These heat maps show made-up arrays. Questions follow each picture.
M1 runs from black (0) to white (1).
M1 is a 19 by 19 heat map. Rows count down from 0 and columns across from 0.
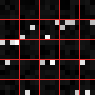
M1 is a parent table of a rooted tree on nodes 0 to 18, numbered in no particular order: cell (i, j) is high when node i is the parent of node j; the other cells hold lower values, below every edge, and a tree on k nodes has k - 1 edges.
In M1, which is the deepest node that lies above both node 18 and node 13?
4
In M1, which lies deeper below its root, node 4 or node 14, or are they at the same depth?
node 14
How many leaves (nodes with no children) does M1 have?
13
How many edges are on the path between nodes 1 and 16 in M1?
2
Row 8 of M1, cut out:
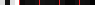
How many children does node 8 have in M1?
3
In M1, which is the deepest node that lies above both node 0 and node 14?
4
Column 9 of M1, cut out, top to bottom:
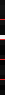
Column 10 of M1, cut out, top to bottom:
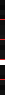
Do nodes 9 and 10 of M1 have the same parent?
no
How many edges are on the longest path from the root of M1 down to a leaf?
6
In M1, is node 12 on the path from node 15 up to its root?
no
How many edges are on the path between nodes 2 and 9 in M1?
7
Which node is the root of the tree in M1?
7
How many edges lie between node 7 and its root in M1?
0
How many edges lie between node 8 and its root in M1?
5
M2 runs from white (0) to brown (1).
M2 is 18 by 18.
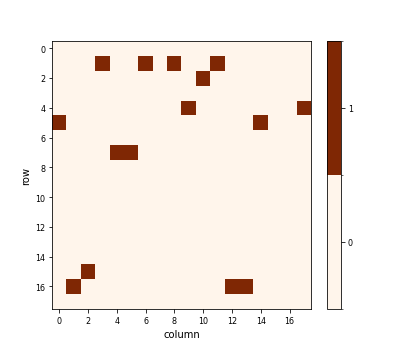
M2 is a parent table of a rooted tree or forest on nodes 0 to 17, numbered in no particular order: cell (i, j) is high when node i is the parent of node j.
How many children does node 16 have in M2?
3
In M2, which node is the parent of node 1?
16
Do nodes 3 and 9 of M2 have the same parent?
no
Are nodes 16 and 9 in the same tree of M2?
no
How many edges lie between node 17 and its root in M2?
2
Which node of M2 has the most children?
1
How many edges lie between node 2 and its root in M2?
1
